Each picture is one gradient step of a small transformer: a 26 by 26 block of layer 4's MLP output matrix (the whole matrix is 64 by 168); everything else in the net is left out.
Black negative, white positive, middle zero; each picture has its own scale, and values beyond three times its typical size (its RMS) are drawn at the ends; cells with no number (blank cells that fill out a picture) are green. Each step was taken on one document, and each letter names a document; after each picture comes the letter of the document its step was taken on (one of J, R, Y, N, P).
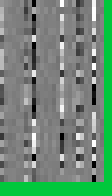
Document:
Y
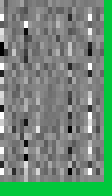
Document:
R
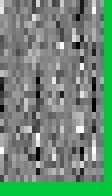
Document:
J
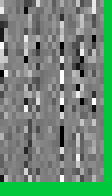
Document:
J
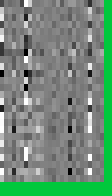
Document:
R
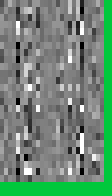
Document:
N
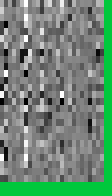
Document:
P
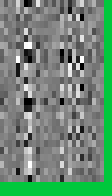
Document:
N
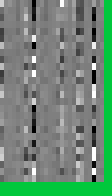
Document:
Y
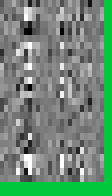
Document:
N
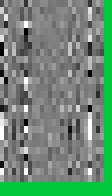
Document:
R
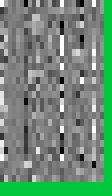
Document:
J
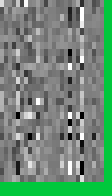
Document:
N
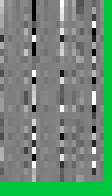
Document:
Y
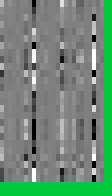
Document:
Y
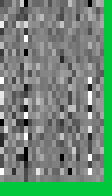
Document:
R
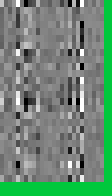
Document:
N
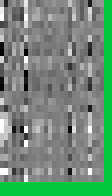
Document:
P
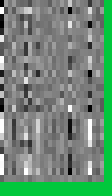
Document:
R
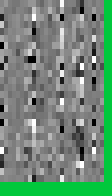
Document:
J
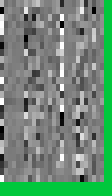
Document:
J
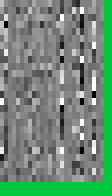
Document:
J
